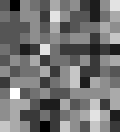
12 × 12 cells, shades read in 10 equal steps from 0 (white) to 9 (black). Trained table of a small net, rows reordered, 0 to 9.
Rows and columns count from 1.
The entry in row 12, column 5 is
9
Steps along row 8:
down same same up down down down up down up up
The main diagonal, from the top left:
6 6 6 4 1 5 4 2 4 2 3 7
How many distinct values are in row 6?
5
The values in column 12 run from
1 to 8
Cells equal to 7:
23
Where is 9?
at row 1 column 2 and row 12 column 5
